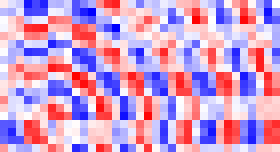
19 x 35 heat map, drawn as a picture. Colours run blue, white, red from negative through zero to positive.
No overall slope runs across the table. Rings spread out from the bottom left. No single row or column stands out from its neighbours.
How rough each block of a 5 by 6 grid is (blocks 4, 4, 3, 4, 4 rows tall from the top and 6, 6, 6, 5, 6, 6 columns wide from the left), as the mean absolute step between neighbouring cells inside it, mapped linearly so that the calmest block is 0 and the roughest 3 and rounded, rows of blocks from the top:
111112
121111
032123
022210
101222
